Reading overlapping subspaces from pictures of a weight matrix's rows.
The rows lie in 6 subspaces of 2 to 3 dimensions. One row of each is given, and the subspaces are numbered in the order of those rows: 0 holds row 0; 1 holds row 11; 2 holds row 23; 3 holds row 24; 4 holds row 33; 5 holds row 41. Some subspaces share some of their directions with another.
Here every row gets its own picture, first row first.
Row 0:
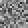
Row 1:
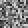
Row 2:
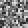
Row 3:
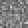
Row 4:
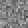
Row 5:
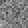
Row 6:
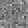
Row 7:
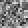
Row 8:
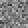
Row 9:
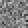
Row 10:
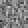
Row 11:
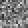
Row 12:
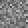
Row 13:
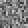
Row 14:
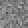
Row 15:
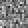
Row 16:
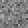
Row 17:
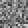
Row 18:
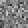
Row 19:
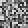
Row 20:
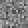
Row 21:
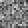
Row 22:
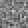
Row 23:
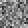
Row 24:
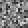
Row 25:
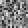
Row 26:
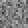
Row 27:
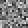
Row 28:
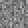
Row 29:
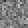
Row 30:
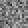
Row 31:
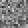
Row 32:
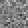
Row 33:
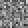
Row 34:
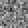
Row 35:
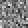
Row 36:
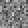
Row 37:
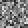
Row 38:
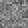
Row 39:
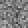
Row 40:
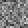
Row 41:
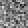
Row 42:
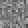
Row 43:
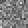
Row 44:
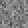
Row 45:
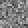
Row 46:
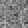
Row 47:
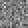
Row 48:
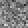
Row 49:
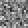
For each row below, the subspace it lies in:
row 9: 0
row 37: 2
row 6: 3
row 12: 0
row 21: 3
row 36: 4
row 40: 2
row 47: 4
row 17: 0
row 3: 5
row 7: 3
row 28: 4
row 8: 0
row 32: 5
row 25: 4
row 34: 4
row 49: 4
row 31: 1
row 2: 3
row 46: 5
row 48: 5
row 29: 2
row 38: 3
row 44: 4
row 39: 5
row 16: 1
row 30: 1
